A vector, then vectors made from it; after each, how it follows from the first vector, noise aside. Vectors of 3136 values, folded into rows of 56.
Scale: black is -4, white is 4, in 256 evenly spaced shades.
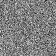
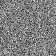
wrapped around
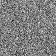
wrapped around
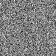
wrapped around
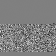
partly zeroed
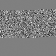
partly zeroed
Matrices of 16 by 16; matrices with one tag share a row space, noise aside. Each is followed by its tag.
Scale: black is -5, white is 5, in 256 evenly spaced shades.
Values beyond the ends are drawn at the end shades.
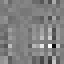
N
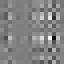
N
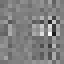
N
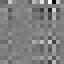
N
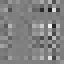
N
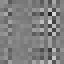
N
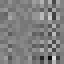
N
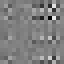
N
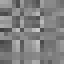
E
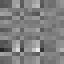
E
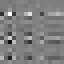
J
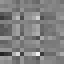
E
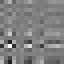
J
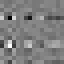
J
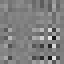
N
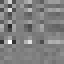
J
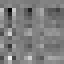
J
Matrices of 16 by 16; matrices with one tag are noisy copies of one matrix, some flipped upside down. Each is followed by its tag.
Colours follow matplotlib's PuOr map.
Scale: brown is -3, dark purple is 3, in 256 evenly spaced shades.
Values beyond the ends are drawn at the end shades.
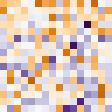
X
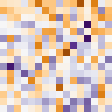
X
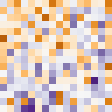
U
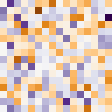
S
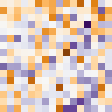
X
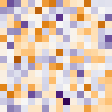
S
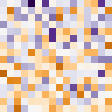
U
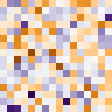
S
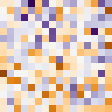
U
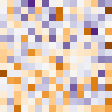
U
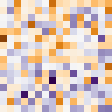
U
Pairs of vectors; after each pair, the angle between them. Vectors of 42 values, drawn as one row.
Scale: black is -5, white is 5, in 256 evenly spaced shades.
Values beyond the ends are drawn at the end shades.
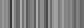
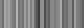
orthogonal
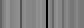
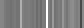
nearly opposite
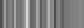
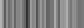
nearly opposite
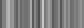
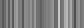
orthogonal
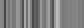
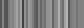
partly aligned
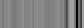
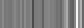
nearly opposite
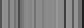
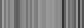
partly aligned
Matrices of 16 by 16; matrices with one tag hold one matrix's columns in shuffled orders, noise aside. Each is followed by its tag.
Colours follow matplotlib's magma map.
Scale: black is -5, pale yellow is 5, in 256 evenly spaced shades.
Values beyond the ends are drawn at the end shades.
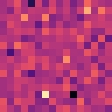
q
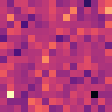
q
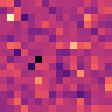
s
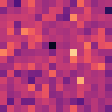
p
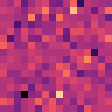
q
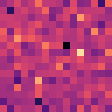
p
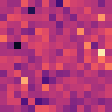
p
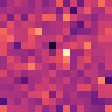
p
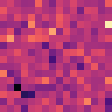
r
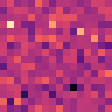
r
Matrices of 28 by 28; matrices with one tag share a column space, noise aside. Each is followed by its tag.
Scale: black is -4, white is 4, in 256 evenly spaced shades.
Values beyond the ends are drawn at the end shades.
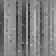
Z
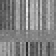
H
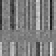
H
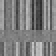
H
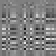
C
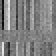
H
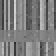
H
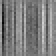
Z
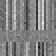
H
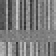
H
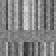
H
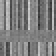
H
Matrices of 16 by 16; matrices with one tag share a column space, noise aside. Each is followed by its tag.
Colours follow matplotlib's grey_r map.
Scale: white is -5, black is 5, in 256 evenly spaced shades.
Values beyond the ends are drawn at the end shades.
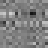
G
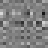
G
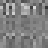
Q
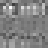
Q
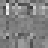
Q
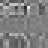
Q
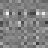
G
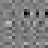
G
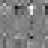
Q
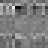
Q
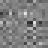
G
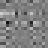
G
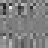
Q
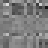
Q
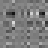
G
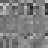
Q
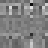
Q
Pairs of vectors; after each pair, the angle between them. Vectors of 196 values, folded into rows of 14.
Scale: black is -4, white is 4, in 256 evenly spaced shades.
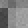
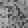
partly opposed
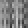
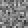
orthogonal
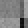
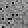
orthogonal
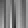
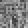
partly aligned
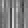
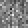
partly aligned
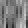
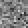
orthogonal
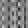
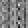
nearly parallel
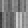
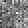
partly aligned
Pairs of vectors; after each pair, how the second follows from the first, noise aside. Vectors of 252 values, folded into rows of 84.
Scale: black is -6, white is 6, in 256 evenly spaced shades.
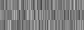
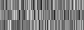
scaled up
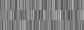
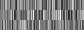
scaled up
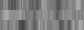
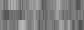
negated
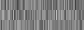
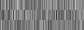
negated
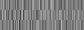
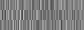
negated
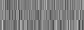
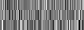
scaled up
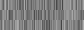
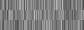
negated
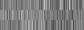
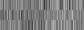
negated
